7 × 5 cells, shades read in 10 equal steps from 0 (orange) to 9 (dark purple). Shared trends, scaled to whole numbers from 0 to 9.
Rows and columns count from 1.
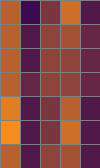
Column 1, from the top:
3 3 3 3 1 0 3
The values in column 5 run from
7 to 8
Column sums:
16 56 38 25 53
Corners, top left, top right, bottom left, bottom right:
3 8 3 8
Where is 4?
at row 2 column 4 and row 7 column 4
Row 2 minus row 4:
0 1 0 -1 0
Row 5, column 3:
6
